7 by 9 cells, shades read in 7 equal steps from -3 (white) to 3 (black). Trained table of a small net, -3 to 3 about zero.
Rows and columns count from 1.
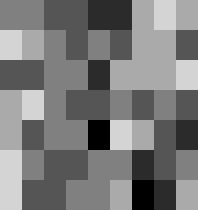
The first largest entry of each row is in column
5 4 5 4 5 7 7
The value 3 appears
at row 5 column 5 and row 7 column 7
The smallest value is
-2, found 7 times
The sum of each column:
-7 0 3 4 8 -1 2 0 0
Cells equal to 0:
17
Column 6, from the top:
2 1 -1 0 -2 0 -1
